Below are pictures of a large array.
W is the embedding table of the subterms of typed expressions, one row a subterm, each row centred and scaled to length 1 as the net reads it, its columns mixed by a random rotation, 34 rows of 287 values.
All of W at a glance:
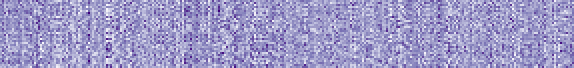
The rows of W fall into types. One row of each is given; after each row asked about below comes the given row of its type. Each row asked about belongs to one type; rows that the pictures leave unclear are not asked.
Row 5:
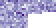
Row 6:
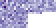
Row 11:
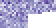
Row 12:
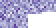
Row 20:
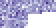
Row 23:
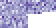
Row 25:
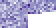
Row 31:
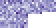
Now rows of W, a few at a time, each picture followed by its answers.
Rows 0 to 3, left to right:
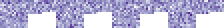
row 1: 12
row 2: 20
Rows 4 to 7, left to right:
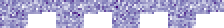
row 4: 20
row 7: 20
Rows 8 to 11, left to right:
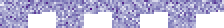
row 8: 11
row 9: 23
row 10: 31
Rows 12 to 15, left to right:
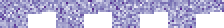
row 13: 31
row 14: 12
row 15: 25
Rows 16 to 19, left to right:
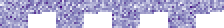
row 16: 11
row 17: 6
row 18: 20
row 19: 6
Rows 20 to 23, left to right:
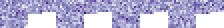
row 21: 25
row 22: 11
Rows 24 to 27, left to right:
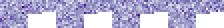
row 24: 6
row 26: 31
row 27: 11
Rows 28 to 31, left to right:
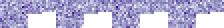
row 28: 6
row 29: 20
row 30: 12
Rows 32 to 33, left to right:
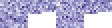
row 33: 11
